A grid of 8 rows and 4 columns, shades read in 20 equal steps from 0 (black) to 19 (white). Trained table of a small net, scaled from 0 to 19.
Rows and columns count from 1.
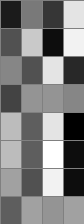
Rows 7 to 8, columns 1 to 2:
12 6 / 7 12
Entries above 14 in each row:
1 2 1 0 1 1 1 0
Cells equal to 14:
2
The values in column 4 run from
0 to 18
